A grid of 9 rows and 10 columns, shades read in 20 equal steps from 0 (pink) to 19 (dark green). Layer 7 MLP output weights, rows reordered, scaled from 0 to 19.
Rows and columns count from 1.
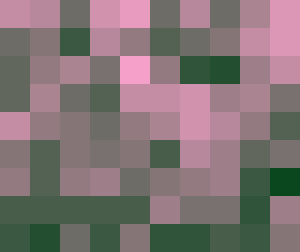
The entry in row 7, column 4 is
7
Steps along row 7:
up down down up down down down up up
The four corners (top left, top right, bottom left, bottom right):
4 2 15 9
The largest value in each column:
15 17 15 15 14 16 16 17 16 19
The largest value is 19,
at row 7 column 10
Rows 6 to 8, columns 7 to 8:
5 7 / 8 7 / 10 10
